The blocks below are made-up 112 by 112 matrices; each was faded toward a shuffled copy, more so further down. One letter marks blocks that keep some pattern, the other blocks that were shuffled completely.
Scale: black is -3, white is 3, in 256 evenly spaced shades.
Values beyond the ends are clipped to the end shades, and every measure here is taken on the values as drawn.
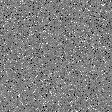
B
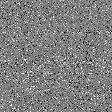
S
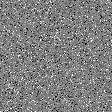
B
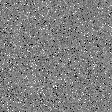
B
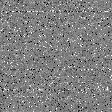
S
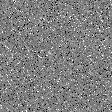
B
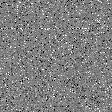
S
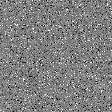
S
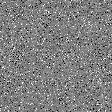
S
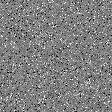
B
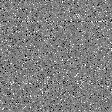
S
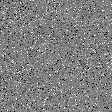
B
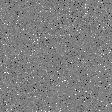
B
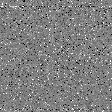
S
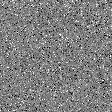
B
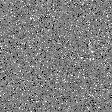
B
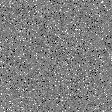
B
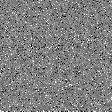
S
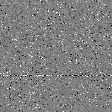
S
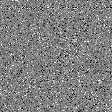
S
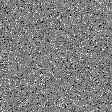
B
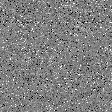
S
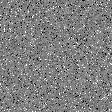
B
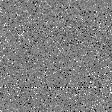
S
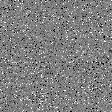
S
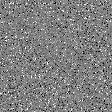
S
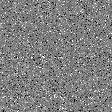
S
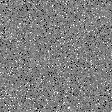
S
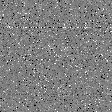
S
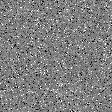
B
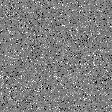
S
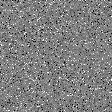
S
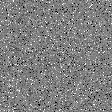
S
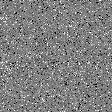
S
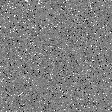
B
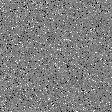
B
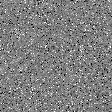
S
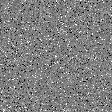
S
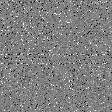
S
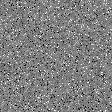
B
